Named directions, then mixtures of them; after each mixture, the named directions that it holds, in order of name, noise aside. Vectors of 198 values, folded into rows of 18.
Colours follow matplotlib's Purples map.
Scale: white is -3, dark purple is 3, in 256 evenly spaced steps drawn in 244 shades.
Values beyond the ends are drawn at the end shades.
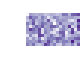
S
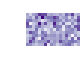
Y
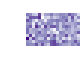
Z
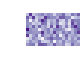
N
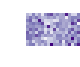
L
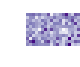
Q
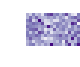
L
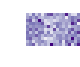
L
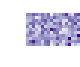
Q, Z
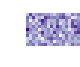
N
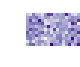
L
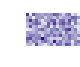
N, S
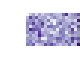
L, S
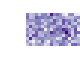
Q, S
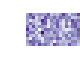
N, Q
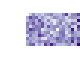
L, S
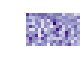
S, Y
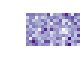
Q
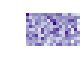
S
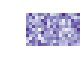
N, Q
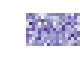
Y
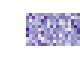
N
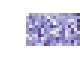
S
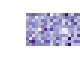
Q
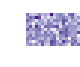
Q, Z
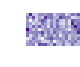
N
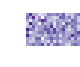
N, Y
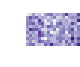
L, S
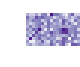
Q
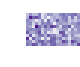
S, Z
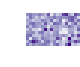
Q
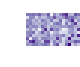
Q
